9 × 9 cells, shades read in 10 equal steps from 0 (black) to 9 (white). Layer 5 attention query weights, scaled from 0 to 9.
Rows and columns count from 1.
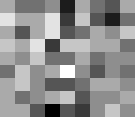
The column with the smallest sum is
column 5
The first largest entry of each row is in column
1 1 4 3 3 5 2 5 8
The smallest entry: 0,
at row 9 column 4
